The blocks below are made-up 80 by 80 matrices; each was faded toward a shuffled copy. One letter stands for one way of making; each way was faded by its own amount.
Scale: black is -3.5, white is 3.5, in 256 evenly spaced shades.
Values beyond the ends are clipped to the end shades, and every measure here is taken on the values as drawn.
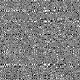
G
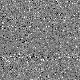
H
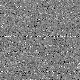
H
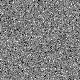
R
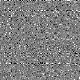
G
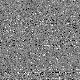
H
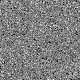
R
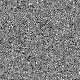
R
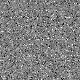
H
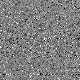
H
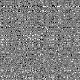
G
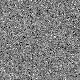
R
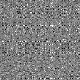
G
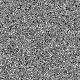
R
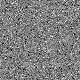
R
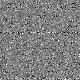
H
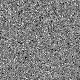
R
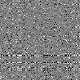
G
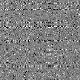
G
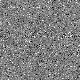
H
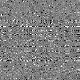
G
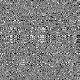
G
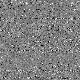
H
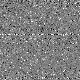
H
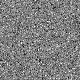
R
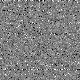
H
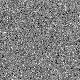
R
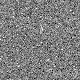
R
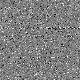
H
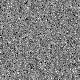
R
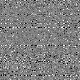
G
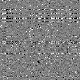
G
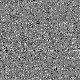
H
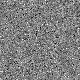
R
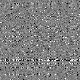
G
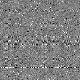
G
